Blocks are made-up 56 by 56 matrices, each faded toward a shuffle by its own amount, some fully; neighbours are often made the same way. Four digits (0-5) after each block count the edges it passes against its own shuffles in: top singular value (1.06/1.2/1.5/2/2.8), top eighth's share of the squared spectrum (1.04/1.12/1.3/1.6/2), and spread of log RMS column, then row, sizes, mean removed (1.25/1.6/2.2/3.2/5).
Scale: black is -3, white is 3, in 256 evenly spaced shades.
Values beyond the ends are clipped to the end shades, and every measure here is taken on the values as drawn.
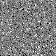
0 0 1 0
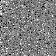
1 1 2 0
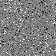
0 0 0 0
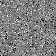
2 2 0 0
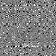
4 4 1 2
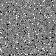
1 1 0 0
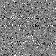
3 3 0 2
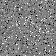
1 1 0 0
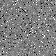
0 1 0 0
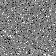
1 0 0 0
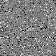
3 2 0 1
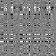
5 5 3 3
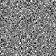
3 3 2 1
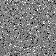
2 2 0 0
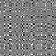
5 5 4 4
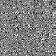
3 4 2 2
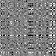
5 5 3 3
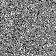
0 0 0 0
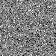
0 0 0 0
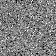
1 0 0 0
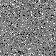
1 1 0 0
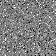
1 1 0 0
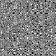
3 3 2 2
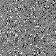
3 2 1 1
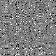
4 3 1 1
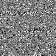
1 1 0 2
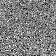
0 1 0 1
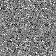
0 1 0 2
